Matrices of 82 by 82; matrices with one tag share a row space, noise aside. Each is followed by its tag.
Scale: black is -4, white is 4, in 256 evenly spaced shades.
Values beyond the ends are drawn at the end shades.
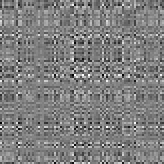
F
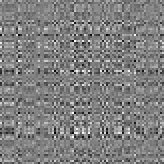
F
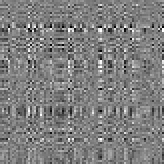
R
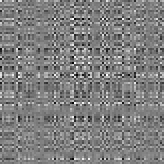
F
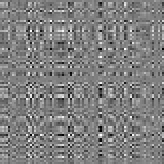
R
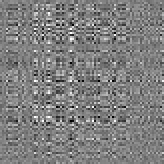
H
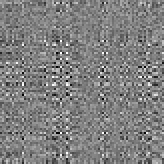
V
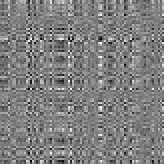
R
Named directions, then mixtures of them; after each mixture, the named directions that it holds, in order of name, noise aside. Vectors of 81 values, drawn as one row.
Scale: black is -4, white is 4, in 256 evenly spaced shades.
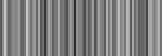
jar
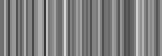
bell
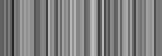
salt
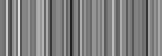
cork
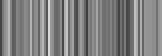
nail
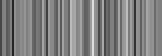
salt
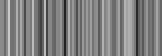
bell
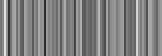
bell, jar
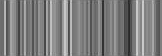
bell, cork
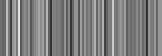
cork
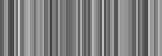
cork, jar, salt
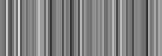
cork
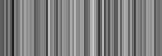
salt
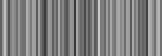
jar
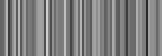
bell, cork
